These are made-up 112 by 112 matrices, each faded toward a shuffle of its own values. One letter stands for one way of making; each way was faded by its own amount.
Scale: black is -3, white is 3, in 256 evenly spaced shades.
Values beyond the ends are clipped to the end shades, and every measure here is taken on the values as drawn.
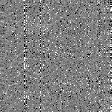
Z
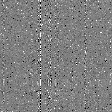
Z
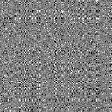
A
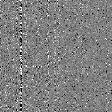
Z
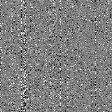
Z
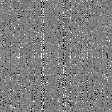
Z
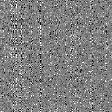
Z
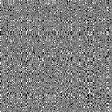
A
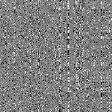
Z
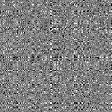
A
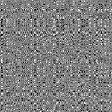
A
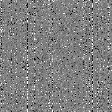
Z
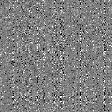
Z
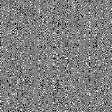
Z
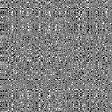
A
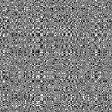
A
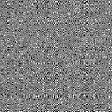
A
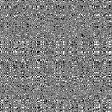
A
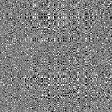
A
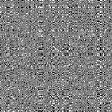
A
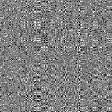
A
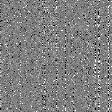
Z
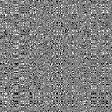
A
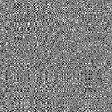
A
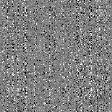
Z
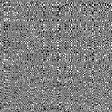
A
